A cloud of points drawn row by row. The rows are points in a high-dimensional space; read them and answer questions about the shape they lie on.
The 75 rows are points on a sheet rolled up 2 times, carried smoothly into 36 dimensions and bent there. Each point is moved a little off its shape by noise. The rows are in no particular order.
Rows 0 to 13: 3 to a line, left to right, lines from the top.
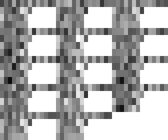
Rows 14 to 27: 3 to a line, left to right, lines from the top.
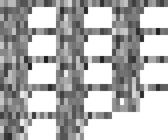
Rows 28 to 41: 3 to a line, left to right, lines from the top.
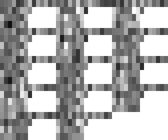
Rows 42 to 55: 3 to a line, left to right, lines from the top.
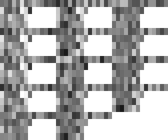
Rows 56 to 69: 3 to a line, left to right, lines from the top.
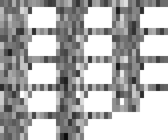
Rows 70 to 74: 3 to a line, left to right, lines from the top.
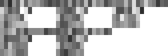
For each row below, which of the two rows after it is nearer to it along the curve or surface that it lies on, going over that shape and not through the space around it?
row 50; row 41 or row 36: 41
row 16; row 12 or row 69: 69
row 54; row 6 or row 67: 6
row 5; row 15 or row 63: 63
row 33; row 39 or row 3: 39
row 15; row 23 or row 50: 50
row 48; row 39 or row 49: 49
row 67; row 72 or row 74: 72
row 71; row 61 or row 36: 61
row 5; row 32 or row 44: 44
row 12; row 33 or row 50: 33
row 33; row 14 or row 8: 14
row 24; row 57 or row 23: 57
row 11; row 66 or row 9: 66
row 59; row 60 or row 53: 53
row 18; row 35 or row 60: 35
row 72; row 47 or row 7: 7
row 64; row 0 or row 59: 59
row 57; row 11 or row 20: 11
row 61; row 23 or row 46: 46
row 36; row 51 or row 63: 51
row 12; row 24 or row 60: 60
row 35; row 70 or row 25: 70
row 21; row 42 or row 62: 42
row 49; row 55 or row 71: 55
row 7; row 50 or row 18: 50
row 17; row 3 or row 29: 3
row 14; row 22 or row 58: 22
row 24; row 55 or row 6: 55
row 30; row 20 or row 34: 34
